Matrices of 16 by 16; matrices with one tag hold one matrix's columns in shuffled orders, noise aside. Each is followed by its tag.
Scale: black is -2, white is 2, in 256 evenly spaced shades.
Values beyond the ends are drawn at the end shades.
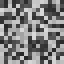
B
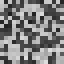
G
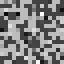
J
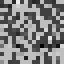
G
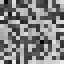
B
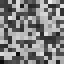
J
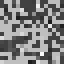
B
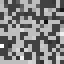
B
